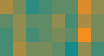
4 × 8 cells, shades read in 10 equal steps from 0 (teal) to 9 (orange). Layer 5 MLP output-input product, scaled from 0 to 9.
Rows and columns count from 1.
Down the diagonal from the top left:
6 5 2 4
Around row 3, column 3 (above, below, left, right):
3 4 5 3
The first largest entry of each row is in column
7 7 7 2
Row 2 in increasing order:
2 3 3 3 4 5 5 6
